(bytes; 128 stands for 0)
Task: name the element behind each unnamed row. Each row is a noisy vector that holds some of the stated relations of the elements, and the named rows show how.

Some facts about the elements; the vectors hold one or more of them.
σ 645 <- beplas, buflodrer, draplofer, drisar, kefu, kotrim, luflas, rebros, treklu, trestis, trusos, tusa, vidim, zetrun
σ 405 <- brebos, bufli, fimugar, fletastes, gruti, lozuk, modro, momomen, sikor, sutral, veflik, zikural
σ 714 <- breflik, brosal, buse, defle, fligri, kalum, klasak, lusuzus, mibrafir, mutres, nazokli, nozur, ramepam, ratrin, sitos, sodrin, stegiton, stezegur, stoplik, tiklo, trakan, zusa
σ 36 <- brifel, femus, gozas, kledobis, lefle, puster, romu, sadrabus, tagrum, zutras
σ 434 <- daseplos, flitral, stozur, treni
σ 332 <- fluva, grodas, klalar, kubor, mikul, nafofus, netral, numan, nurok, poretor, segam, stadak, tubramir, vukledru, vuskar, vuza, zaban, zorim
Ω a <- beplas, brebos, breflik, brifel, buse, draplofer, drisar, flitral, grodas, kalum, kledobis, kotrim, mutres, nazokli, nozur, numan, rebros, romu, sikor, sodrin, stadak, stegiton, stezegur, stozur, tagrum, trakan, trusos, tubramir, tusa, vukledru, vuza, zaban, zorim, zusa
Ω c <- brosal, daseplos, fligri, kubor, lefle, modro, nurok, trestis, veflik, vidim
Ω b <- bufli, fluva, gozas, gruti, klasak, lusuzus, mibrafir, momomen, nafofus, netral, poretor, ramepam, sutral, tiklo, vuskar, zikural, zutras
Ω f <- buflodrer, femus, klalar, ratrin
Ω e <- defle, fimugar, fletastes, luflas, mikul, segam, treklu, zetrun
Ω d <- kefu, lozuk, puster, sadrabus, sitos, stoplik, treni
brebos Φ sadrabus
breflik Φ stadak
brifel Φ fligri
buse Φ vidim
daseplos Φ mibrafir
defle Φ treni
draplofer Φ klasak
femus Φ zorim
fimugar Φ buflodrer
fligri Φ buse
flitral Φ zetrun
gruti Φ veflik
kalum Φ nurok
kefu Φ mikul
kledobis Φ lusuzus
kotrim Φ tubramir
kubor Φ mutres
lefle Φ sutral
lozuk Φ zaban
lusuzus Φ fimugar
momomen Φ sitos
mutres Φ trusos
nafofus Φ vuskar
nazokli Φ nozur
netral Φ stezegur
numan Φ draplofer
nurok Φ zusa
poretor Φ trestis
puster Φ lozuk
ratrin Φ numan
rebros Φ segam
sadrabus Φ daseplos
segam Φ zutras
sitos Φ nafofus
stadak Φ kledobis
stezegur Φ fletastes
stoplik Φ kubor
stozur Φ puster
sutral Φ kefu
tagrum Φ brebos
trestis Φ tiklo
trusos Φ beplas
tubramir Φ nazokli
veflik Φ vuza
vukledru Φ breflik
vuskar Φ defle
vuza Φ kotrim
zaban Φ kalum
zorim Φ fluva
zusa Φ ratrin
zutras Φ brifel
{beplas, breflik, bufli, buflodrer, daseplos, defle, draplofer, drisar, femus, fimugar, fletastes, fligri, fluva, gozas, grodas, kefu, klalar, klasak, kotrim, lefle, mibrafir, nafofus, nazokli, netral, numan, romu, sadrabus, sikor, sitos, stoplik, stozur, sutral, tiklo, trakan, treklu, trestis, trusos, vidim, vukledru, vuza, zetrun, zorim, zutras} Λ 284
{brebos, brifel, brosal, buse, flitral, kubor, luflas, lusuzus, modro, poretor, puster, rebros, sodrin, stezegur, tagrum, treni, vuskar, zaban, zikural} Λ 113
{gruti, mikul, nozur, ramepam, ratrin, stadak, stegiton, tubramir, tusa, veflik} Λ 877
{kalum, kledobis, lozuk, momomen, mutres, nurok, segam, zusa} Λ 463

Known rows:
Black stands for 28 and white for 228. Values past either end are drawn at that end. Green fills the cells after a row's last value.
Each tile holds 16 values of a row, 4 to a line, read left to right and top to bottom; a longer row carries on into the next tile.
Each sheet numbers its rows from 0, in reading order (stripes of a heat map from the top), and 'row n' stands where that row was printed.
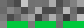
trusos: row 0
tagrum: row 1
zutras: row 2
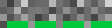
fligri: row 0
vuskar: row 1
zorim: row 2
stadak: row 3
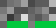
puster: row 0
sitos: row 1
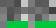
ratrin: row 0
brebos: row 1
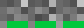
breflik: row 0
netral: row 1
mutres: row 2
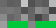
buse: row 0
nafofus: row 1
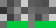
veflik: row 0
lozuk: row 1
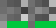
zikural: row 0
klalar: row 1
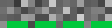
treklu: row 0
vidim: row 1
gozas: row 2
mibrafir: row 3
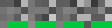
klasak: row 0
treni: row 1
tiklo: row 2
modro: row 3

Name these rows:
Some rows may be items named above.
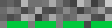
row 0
netral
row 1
tagrum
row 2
sikor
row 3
vidim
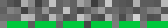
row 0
bufli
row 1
brosal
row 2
gozas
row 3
vidim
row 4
lozuk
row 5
kefu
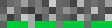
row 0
sadrabus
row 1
tubramir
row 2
fluva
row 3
gozas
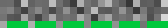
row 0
luflas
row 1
segam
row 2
fletastes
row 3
kledobis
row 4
fletastes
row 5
ratrin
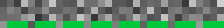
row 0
defle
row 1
kubor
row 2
momomen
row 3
brifel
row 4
sutral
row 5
gozas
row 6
numan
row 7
tusa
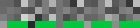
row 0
ramepam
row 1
lefle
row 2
draplofer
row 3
lusuzus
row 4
nazokli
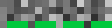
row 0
zaban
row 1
femus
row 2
tubramir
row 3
nurok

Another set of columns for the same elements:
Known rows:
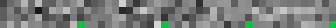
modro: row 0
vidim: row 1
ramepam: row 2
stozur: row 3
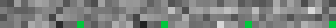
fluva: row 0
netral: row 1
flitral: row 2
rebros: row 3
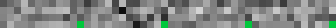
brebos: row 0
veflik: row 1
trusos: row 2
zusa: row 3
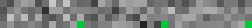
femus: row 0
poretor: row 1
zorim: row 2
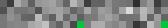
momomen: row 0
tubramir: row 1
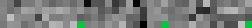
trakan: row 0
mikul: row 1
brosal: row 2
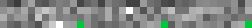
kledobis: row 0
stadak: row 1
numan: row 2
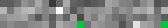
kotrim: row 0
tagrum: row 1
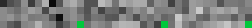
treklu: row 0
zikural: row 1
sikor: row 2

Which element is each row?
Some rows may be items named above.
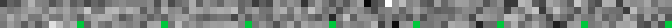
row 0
romu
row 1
numan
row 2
brebos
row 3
tusa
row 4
ratrin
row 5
fluva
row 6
lozuk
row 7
gruti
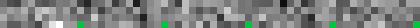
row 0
kledobis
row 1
fletastes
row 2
zutras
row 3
defle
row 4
bufli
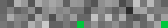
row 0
sutral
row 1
femus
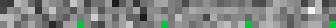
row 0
lozuk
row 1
fimugar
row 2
trakan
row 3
brifel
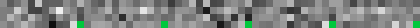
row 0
fligri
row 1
buse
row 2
veflik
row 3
lefle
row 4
breflik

